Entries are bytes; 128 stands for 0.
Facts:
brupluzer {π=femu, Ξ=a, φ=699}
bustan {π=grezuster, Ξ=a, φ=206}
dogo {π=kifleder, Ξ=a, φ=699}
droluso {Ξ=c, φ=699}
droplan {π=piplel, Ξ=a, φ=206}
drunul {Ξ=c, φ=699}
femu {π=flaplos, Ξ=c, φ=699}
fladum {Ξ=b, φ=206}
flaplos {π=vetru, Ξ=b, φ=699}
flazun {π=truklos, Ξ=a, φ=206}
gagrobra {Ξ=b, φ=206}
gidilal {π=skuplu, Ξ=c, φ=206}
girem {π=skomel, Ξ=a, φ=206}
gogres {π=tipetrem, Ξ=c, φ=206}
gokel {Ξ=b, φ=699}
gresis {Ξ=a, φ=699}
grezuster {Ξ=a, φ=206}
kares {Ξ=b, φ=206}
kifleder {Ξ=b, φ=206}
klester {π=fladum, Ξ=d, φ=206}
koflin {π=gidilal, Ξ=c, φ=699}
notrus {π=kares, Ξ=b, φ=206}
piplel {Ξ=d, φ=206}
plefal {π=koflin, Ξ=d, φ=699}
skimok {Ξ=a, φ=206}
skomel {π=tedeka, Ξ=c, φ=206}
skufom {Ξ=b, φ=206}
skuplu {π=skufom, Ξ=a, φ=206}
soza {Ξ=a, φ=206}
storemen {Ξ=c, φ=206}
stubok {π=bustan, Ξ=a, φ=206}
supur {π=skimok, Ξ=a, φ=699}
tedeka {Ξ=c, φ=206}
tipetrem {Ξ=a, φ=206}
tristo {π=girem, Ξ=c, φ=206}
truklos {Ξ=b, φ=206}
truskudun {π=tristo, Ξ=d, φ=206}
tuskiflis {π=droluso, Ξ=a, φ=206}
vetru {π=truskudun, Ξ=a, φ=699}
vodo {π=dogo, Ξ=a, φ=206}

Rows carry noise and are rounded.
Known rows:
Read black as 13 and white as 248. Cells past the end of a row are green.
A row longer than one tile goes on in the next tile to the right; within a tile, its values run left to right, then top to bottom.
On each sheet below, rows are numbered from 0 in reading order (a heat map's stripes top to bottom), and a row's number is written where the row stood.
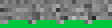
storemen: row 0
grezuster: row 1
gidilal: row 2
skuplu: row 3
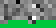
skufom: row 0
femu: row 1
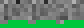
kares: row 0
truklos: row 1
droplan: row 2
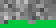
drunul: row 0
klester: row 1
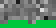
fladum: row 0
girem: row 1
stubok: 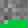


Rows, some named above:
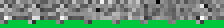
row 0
vetru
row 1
flaplos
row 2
vetru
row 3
plefal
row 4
koflin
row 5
skufom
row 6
piplel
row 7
femu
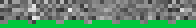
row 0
tristo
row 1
brupluzer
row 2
tedeka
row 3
gidilal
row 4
notrus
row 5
truskudun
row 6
skomel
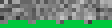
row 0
tristo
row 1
piplel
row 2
droluso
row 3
gokel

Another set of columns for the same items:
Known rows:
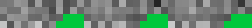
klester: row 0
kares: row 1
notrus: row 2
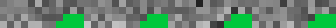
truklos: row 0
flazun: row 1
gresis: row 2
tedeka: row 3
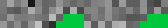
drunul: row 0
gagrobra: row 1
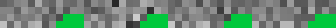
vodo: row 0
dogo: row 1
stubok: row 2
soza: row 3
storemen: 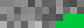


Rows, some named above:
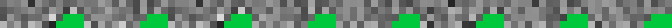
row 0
flaplos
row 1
klester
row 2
flaplos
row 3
piplel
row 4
skufom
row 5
koflin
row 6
tedeka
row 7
gidilal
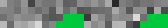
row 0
tristo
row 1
femu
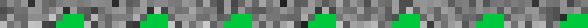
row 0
brupluzer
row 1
plefal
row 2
klester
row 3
gokel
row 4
truskudun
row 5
gidilal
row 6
skomel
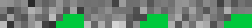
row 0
koflin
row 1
girem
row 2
skuplu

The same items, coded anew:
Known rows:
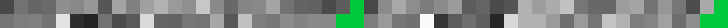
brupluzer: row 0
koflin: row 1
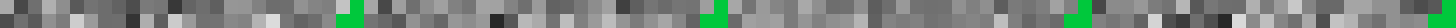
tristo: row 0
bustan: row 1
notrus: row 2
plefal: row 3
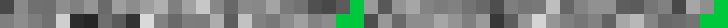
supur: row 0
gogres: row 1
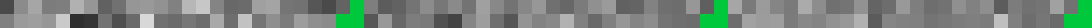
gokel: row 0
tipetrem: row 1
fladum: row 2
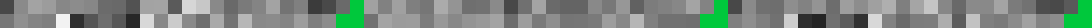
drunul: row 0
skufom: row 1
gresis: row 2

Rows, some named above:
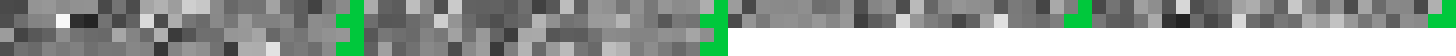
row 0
femu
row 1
truskudun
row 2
tedeka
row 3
vetru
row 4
girem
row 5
skuplu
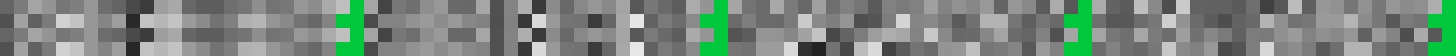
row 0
gidilal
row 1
skomel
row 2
klester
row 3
truskudun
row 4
gidilal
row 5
skomel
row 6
flaplos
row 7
piplel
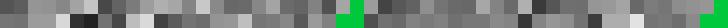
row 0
flaplos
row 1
girem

